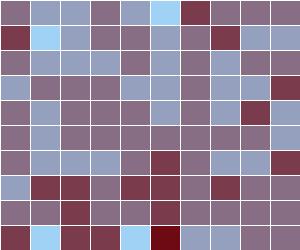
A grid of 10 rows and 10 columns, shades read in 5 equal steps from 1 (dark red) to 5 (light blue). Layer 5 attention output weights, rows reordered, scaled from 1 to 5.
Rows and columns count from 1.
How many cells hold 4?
31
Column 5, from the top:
4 3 3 4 3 3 3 2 3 5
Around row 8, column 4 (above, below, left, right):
4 3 2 2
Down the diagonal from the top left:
3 5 4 3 3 3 3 2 3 3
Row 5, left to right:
3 4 3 3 3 4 3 4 2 4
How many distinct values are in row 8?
3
